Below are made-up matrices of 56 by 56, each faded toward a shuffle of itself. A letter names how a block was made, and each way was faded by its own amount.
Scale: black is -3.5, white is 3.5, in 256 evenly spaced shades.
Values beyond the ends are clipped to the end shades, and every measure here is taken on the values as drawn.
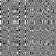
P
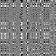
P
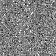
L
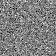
L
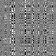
P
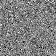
L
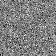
L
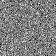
L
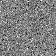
L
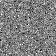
L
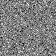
L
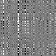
P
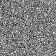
L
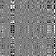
P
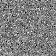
L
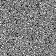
L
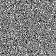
L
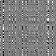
P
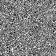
L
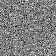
L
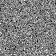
L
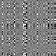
P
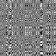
P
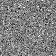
L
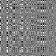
P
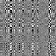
P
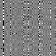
P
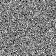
L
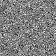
L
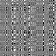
P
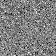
L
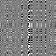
P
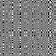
P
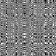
P
